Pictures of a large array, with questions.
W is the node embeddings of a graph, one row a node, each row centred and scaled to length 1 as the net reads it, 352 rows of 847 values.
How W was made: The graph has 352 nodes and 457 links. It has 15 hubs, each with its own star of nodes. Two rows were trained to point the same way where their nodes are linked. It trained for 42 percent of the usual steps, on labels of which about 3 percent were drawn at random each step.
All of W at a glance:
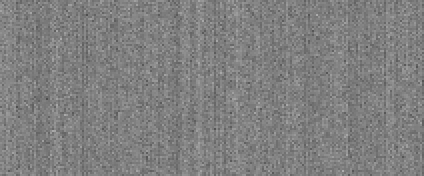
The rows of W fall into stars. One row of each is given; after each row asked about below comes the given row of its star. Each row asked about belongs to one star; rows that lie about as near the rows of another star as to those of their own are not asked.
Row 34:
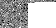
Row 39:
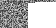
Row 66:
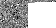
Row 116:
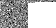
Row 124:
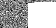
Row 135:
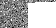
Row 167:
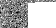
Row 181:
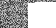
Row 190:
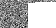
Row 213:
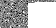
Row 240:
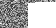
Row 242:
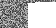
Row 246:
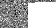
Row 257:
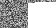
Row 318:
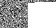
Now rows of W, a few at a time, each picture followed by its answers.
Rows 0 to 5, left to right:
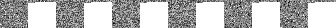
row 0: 39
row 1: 39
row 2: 318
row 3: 181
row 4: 167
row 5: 213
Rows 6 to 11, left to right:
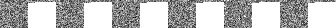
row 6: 116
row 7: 135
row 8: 257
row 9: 181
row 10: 246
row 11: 318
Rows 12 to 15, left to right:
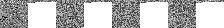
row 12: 66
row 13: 66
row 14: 124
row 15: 116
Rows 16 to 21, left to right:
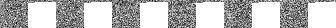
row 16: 116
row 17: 242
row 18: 181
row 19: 181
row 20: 66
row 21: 257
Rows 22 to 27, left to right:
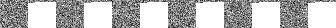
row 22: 116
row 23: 240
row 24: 181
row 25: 242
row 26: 135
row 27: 242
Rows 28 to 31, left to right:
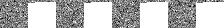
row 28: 213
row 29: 257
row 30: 213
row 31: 181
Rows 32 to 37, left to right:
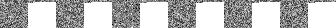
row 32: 190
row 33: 190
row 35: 318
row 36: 246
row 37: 39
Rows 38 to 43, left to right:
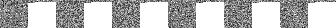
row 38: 181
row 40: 124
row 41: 39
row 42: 116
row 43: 39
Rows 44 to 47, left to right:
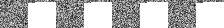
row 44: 246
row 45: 66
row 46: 167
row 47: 246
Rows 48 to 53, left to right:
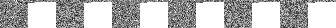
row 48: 124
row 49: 39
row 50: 135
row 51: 246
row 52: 34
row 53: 167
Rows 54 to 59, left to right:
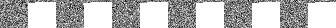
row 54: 181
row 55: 34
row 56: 242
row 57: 39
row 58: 39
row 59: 135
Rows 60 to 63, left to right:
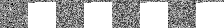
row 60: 257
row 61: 246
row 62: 116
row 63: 124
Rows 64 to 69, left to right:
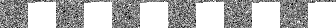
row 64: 190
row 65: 124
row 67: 66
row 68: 135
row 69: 257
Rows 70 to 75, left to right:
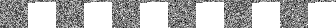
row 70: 242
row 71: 124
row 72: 39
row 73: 213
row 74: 242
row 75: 39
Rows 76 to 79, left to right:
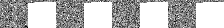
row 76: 124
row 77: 39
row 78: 246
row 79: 213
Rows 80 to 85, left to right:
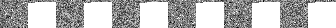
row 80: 39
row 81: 34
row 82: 190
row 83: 135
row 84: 257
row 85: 242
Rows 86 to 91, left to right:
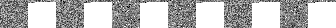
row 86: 213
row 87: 318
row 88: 66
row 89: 116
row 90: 34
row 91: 66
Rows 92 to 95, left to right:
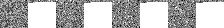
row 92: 124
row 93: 124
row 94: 124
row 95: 257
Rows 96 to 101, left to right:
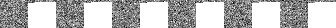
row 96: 124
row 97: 167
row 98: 66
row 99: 242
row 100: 242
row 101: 116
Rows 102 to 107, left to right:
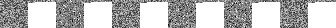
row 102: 116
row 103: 240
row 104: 257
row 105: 34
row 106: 318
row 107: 167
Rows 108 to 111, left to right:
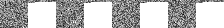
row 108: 66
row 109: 257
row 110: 116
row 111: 246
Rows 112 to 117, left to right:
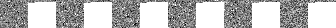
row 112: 240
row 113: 34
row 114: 318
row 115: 213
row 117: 39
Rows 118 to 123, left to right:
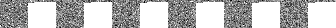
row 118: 34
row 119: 66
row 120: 242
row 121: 242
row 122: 213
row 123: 167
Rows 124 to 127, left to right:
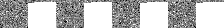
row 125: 167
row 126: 34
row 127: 124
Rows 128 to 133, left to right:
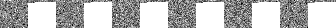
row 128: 66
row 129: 240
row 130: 318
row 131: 66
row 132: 116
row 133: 124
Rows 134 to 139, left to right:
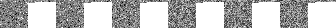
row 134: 240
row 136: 213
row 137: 167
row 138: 124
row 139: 39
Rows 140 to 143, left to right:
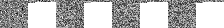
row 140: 39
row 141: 116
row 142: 181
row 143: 181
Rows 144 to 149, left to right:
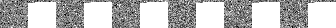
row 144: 181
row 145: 116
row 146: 213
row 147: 34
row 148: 66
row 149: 34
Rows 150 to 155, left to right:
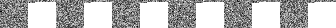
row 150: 257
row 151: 66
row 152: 39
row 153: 124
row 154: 242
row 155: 34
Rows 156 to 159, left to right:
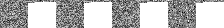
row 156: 124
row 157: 116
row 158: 242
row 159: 167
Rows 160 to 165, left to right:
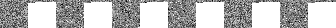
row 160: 242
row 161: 167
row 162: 66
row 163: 135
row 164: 246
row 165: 257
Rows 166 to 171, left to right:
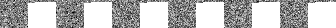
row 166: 34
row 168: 167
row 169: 66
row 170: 318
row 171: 242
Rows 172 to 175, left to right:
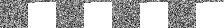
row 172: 34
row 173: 135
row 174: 66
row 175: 242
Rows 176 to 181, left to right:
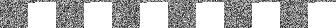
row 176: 240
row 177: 124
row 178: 34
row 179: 318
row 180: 66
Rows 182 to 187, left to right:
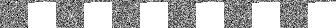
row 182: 124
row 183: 318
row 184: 181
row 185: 124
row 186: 242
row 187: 242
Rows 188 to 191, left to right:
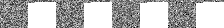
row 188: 181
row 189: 318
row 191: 242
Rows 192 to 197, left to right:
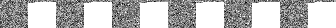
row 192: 124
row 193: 181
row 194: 257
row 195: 116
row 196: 318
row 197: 181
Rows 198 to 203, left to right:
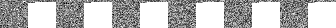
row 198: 242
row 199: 257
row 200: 116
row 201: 181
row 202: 246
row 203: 39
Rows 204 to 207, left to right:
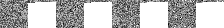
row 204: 242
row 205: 39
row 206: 240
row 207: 124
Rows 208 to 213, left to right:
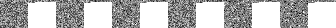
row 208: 240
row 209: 34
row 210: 318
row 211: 318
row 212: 116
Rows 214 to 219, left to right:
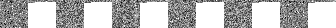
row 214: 116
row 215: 257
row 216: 190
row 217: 318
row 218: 39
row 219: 213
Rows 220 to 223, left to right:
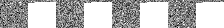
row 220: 213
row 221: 135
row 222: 246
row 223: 116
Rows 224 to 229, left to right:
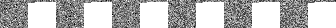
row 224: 246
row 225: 135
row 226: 240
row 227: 167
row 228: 66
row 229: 124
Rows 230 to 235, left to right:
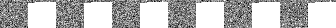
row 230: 124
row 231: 66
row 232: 39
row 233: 190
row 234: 246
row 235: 34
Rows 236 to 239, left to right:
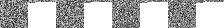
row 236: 167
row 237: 181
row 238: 242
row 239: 246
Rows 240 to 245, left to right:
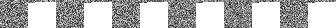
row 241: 135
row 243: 257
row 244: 167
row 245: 246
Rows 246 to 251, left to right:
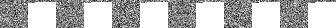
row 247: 135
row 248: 190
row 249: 181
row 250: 240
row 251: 246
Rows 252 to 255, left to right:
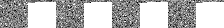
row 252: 246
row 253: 66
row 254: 242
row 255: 124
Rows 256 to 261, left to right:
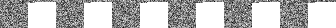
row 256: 181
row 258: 135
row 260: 34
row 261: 181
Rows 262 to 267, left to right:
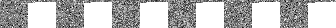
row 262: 181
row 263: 66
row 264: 318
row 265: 318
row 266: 39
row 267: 246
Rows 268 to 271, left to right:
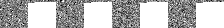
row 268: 318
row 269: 66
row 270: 167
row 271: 318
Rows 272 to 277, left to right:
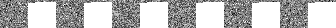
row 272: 246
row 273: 213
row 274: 66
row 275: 39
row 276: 116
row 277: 257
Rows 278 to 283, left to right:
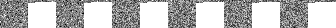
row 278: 39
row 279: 246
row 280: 181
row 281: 135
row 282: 246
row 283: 135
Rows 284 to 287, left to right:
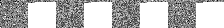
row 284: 39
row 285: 124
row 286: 181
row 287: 257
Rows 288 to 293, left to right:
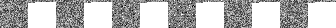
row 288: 318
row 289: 246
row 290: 190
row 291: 167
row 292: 135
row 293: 190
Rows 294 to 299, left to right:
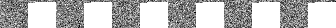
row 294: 116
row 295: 116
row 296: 242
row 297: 34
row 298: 167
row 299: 246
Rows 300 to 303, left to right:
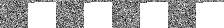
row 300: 213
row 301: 213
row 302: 39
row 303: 257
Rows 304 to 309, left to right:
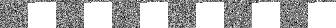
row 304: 135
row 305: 242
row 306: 39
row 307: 34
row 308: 124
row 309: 181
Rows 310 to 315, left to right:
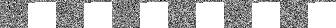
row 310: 34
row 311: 246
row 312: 167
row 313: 39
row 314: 318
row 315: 167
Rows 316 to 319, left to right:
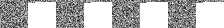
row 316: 242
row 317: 34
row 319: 181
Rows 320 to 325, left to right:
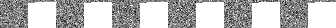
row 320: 240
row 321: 181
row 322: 34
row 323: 34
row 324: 318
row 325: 167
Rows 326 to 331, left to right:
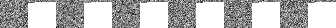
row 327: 190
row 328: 181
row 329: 246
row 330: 39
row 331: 181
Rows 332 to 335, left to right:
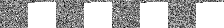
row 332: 124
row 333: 213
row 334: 124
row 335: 34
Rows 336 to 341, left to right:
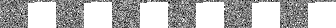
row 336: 181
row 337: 242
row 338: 318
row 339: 246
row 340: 318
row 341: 257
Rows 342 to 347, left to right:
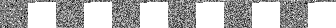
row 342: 257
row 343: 318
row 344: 246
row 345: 167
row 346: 242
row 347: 124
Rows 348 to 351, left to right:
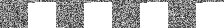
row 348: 34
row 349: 116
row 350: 246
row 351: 66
